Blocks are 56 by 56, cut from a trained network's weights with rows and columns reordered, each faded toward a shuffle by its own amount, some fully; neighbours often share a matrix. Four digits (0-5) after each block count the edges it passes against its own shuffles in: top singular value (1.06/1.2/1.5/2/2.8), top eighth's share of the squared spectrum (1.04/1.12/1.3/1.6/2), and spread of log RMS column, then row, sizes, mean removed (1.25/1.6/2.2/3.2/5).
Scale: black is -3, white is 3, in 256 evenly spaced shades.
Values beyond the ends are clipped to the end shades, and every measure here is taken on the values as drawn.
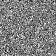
1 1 0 0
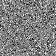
0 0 0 0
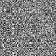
4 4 2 2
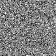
2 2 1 0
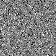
0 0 0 0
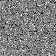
0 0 0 0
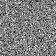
0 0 0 0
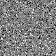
2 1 0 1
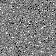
0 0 0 0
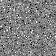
0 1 0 0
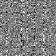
3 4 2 1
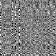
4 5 3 2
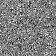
0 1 0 0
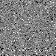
2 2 1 1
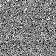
0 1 0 0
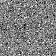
1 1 0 0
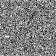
0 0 0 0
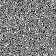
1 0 0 0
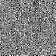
3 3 1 2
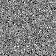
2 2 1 0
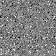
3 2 1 1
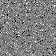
1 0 0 0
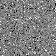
2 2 0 1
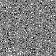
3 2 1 1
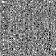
3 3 1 1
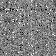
2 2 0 1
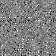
3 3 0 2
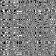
4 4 2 3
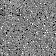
1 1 0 0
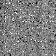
2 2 0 1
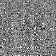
3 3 1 2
